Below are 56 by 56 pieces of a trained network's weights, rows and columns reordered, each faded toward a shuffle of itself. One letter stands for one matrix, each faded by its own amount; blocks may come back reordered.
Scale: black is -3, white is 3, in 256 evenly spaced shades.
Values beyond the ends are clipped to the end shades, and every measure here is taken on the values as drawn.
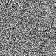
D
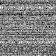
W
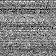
W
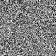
D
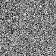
D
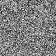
D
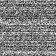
W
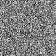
D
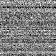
W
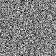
D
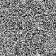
D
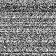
W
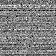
W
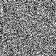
D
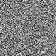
D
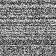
W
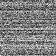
W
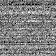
W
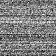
W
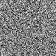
D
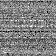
W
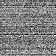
W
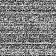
W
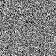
D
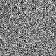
D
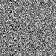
D
